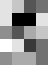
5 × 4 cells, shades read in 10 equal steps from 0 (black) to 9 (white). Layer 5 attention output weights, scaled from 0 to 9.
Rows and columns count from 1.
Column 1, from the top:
8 8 5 9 5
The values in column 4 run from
4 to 8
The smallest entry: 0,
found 2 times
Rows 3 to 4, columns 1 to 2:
5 3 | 9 8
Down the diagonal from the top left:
8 0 6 4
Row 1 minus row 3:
3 4 -3 -3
